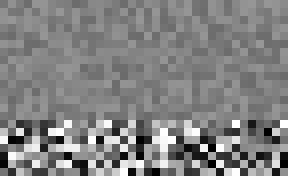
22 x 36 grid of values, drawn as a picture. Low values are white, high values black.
Stripes: none. Grain: fine. Mirror symmetry: none. Histogram: heavy tails on both sides. Seam: horizontal, 70% of the way down, the top part calmer.
